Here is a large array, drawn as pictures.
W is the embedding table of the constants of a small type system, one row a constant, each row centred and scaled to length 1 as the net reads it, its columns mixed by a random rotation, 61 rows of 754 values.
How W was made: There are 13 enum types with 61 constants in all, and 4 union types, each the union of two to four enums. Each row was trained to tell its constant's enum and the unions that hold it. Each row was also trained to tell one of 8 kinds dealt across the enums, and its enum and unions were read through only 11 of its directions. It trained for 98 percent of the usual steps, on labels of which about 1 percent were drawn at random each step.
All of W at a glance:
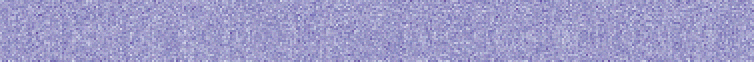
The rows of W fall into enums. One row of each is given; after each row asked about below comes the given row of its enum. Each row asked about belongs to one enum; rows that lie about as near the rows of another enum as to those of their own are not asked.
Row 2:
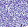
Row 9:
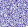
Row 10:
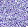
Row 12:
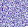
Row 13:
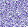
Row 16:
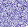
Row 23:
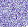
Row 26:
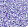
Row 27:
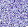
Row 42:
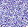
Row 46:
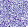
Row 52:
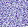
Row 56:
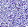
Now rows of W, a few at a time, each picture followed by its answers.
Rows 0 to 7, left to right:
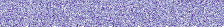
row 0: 9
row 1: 56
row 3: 56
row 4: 52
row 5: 12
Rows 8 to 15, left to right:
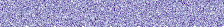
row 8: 12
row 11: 16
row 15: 42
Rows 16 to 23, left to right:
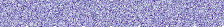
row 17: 9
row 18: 13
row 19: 23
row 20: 46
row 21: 52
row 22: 56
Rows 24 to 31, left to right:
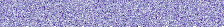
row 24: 23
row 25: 13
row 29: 23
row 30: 56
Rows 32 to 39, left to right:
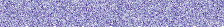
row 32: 16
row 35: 12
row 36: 13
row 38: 52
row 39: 16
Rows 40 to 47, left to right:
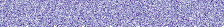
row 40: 26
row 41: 52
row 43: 52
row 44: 27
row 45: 26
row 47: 9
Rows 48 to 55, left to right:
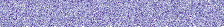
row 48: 23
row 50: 9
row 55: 16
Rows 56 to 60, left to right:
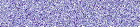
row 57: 23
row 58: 16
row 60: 46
